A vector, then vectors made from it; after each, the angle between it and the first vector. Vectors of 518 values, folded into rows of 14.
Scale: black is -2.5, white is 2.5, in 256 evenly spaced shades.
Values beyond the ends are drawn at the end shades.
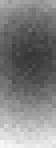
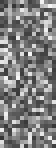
orthogonal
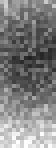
nearly parallel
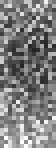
partly aligned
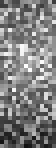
partly opposed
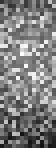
partly opposed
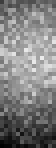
nearly opposite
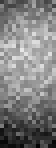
nearly opposite
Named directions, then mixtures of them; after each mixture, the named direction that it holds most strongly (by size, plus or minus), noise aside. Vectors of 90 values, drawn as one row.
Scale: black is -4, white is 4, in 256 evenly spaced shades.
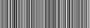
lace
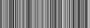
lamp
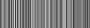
lace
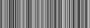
lamp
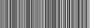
lace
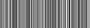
lace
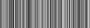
lamp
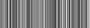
lace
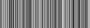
lamp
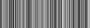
lamp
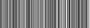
lace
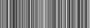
lace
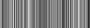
lamp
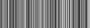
lamp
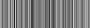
lace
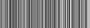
lace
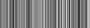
lamp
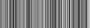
lamp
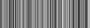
lamp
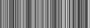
lamp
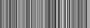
lace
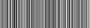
lace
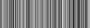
lamp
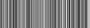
lamp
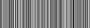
lamp
